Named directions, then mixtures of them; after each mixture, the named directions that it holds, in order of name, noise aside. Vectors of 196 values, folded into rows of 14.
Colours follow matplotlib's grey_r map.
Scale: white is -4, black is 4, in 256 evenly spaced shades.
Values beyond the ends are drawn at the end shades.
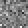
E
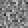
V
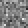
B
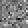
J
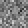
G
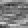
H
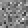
B, J, V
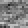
H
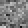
E, H, V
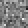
B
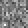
B, J, V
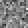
B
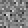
E, V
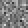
B, V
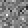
B, E, G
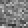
B, E, H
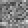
H, J, V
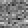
H, J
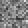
J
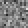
B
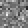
B, E, G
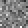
E, J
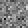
B, G, J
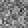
G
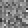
B, J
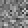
E, G, J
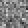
B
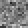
E, H, V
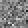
J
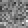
H, J, V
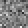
E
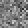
G, J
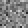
E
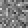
B, E, V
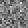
E, G
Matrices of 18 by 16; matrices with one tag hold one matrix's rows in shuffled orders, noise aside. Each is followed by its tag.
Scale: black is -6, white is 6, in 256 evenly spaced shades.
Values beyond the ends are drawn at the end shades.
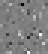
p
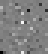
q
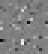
q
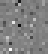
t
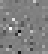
t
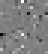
q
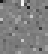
q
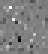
t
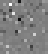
t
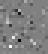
t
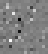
t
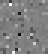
t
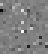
q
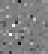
t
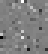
q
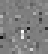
q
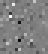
t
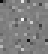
q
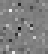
t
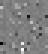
q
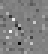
t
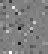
t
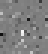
q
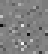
q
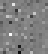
t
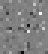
p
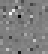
t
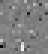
q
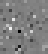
t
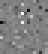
q
